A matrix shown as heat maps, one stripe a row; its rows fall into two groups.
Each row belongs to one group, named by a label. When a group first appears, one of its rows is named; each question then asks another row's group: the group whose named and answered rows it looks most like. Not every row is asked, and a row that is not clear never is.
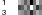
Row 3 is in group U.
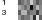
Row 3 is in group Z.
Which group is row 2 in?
U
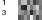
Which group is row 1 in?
Z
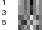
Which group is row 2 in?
U
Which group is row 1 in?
U
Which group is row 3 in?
U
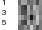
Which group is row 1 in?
Z
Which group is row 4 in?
U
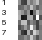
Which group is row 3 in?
U
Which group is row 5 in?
Z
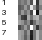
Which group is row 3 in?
Z
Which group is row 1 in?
Z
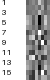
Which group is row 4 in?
U
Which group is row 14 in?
U
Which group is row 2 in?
Z
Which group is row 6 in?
U
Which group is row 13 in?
U
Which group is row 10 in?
U
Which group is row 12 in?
Z
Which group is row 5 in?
U
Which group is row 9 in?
Z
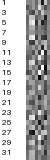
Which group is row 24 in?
Z
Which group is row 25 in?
U
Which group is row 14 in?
Z
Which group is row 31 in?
Z
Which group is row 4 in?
Z
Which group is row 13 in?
Z
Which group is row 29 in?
Z
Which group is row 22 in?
U
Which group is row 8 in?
Z
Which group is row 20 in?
U
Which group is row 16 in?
U
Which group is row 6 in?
Z
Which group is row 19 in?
Z
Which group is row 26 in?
Z
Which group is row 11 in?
Z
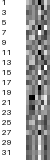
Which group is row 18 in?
U
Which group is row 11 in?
U
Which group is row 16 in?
U
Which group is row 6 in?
U
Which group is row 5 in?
Z
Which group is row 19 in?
U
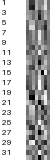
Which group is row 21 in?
U
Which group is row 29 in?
Z
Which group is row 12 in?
U
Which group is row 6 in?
Z
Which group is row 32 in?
U
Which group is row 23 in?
Z
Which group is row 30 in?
U
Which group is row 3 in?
U
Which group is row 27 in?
U
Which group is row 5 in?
Z
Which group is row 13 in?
U
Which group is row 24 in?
Z
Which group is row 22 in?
Z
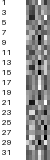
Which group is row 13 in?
U
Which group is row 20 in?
U
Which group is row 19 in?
U
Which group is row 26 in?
Z
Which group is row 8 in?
U
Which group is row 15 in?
U
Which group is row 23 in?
Z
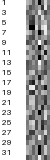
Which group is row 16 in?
U
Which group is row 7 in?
U
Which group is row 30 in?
U
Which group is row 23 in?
U
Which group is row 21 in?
Z
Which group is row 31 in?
U
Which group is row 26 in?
Z
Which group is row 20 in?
Z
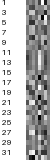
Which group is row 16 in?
U
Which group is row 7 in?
Z
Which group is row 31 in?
Z
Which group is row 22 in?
U
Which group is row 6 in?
Z
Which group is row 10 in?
U
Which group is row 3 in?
Z
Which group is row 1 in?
Z
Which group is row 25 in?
U
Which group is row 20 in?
U
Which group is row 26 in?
Z
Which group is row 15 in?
Z
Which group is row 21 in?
Z
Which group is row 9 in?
Z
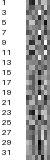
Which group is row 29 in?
U
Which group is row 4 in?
U
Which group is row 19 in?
U
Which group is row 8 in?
U
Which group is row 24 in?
U
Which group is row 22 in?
U
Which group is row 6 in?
Z
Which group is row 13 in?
U
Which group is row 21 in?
Z
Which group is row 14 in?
Z
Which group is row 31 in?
U
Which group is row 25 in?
Z
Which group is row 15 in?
U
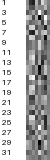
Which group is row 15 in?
U
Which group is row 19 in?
Z
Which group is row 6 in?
Z
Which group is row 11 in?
Z
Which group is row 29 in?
U
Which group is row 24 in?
Z
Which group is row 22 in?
Z
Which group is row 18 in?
Z
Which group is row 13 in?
Z
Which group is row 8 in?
Z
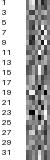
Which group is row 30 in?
U
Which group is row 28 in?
Z
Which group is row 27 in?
Z
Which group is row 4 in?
Z
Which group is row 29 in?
Z
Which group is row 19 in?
Z
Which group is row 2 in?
Z
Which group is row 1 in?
Z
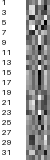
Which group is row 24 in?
U
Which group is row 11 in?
U
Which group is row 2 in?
Z
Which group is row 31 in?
Z
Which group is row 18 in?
U
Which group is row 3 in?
Z
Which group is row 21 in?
Z
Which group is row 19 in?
Z
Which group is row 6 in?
Z
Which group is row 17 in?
U
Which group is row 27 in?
U
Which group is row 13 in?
U
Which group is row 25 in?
U
